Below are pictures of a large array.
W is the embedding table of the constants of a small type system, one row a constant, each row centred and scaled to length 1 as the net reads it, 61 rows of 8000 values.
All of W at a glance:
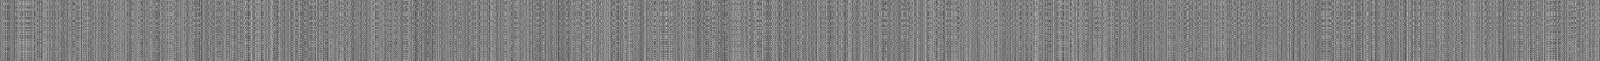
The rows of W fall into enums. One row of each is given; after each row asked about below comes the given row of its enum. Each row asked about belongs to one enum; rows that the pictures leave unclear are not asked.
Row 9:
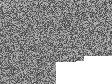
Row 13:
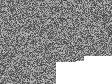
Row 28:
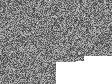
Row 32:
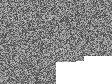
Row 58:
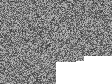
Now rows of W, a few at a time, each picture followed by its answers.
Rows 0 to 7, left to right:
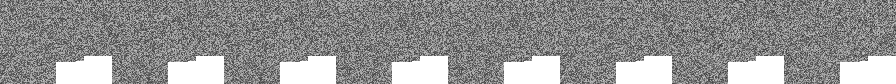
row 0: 13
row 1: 32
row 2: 32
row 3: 9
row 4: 9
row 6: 58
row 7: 28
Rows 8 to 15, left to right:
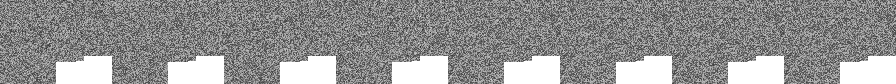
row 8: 58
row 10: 32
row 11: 28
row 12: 13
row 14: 13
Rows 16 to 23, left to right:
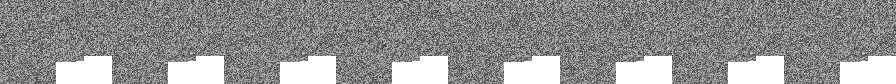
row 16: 32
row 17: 28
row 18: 28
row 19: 58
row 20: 9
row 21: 9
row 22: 28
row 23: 28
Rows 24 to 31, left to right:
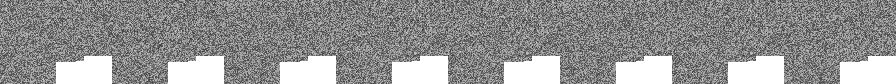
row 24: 13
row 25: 58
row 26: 9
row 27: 28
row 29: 9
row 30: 28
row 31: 32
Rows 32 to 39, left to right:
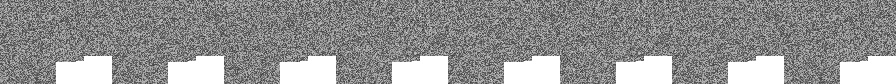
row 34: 9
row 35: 28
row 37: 28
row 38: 13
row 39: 32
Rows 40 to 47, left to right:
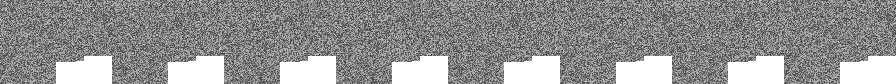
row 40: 13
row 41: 9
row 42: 32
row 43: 32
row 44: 9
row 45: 13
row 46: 9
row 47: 13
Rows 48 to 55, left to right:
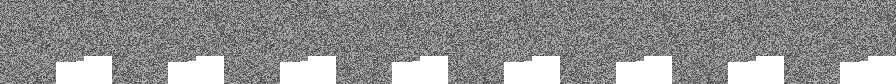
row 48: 58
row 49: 13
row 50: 58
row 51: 9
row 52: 32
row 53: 13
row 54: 32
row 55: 13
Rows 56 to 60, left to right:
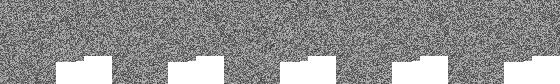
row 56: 32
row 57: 13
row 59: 13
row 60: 13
